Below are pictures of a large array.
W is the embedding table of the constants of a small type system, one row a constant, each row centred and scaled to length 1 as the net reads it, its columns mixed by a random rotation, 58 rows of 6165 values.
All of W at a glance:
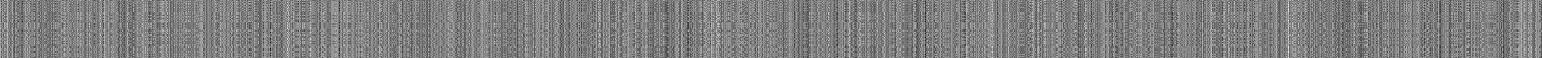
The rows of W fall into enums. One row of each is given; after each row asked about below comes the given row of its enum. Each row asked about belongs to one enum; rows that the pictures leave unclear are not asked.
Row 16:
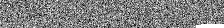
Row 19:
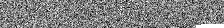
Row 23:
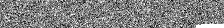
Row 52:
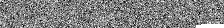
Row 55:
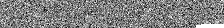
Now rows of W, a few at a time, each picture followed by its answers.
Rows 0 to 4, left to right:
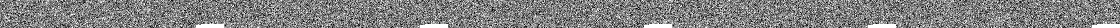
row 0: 23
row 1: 16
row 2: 55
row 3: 16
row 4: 52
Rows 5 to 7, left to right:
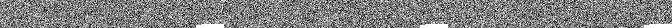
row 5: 55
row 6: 52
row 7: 19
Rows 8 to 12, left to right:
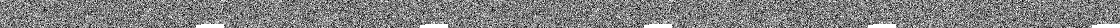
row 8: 55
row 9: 52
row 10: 55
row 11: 52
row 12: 19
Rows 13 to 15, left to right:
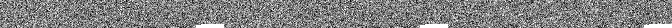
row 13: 19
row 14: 19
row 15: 23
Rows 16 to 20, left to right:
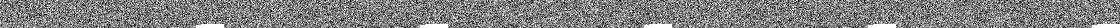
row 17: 19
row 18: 23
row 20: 52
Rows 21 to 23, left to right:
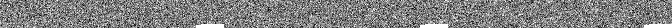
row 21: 16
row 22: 55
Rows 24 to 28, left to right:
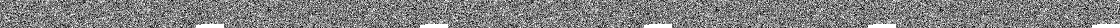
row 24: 23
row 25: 55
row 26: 23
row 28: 55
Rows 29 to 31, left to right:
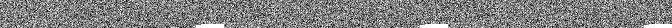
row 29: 19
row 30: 16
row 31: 16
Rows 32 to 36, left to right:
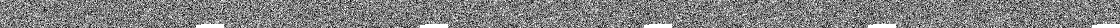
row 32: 55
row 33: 19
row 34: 23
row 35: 23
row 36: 52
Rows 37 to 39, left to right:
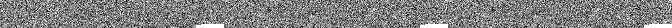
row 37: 19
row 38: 55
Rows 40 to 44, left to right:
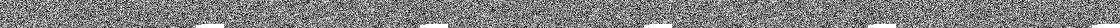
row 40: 19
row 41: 23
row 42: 55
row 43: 23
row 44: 19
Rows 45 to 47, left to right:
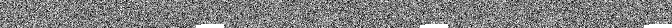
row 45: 19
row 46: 52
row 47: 52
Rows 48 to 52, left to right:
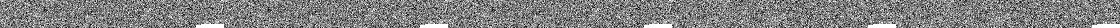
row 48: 55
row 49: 55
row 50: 55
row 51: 52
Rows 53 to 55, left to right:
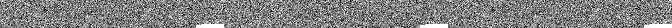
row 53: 55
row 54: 19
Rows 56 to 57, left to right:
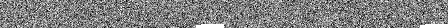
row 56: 19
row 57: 52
